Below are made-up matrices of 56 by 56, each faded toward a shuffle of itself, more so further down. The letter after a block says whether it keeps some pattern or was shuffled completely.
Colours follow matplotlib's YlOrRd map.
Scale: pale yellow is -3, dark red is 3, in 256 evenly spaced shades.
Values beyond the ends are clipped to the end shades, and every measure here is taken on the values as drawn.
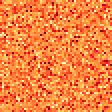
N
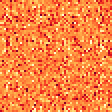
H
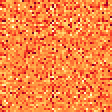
H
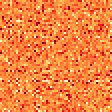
H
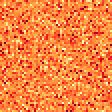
N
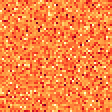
N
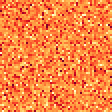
N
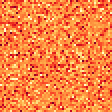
H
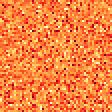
H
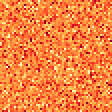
N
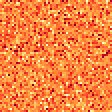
N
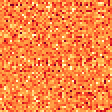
H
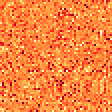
H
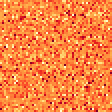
H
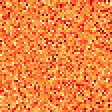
N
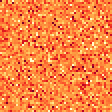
N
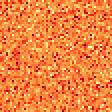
N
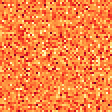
H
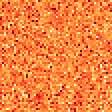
H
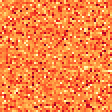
H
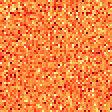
H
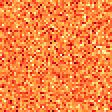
N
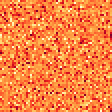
H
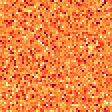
N
